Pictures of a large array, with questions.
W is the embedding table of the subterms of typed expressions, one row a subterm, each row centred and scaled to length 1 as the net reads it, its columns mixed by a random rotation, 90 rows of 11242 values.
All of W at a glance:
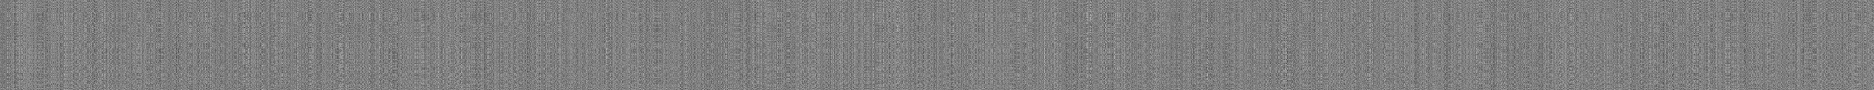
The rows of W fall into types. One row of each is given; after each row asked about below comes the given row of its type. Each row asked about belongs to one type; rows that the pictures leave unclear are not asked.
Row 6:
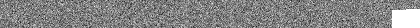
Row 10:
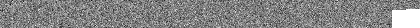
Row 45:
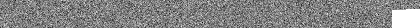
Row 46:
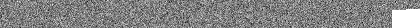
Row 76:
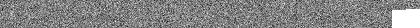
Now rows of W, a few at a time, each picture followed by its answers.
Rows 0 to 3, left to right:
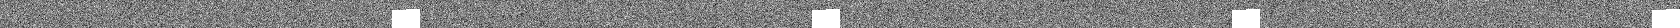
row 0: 6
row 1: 76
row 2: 10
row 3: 45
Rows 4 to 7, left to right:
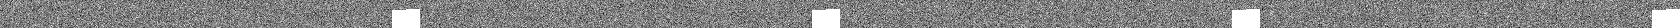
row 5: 76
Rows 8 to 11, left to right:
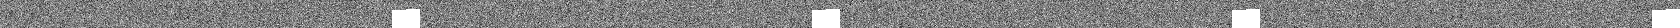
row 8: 10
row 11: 76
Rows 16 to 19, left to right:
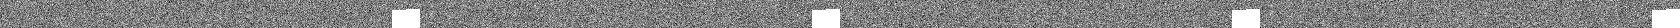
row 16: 46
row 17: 76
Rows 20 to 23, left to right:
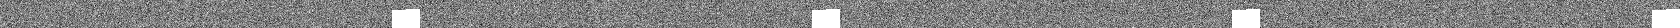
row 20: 76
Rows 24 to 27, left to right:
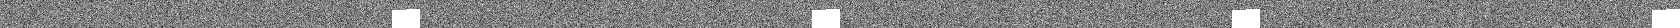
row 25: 6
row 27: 46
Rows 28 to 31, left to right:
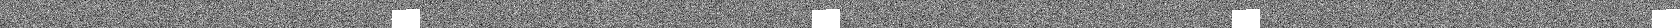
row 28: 6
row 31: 6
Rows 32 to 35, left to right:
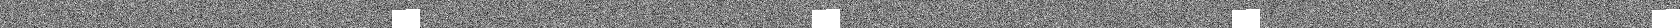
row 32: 76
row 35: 45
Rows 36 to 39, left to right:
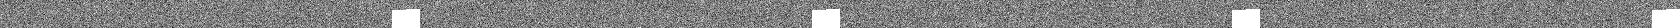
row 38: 76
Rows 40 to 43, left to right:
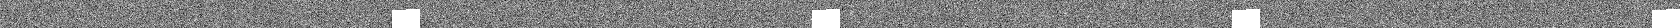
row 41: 6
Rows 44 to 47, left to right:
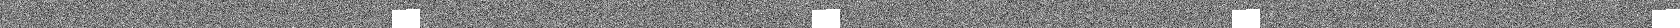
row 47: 76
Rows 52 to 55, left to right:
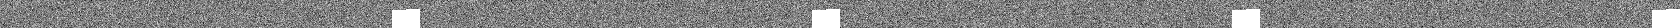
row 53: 10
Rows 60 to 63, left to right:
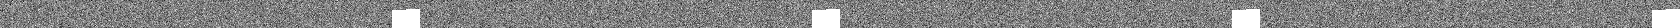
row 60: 10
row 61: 10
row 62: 6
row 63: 76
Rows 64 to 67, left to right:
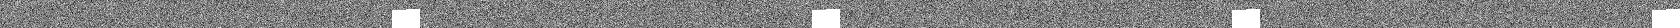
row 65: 45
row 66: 10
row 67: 46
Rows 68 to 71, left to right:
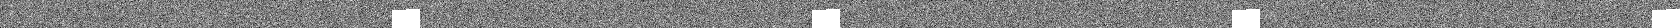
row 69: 10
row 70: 10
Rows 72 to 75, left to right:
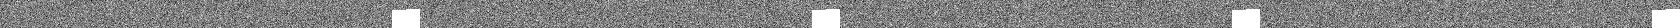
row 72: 46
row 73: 45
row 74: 45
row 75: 76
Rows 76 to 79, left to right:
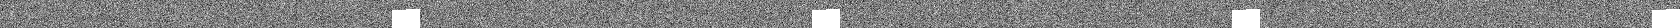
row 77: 46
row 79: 45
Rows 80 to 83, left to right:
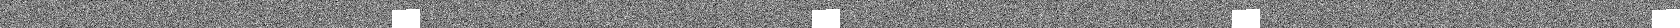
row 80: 10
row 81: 76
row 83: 6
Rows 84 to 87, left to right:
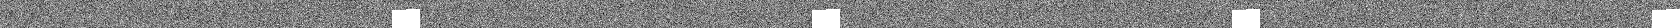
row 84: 10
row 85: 76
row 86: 45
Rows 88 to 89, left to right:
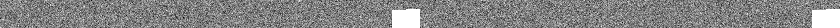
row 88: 10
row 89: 45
